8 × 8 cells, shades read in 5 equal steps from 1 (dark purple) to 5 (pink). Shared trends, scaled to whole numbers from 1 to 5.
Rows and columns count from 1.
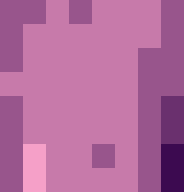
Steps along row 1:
same up down up same same down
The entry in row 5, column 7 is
3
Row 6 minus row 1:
0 1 0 1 0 0 -1 -1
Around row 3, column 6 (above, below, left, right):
4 4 4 3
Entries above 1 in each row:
8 8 8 8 8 8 7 7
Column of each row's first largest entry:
3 2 2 1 2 2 2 2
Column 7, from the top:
4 4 3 3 3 3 3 3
